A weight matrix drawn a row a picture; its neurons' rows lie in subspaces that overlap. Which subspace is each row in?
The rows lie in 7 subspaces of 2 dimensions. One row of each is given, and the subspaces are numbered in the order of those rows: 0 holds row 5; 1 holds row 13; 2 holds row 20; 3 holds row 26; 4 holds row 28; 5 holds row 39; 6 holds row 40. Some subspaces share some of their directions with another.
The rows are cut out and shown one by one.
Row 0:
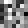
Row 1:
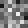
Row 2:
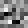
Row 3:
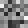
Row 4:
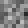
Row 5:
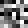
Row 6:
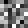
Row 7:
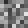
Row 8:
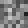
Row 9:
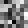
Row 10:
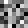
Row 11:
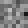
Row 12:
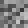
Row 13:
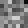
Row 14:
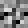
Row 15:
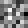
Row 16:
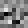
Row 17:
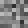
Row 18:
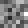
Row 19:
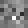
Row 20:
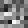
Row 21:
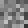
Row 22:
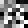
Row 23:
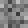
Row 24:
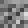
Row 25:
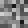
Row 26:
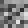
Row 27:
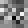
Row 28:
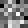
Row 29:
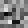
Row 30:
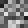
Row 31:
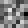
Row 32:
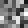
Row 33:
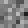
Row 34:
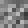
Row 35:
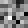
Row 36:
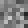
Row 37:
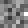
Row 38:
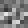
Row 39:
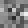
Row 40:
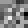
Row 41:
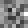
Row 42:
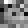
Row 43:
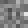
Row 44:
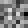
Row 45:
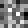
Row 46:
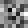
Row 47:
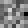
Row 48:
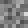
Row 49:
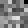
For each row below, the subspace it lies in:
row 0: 3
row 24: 3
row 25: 0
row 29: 2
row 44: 0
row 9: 2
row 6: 6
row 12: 3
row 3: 4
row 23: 4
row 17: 0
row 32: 1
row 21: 6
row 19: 5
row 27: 5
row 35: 5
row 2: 2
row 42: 3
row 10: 6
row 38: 2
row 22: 6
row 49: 1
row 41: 5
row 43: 0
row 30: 4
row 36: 6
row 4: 0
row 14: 2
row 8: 1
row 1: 4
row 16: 2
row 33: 1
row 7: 6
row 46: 5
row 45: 4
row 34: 3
